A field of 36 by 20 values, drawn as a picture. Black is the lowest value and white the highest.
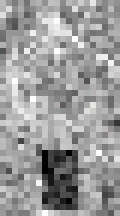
In the bottom middle lies a patch that is lower than the rest. The bottom middle is the ninth with the lowest average. On average the colour sits 60% of the way up the scale.
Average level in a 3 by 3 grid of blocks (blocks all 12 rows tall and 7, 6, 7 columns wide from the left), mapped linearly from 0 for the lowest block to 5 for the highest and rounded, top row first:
454
544
404
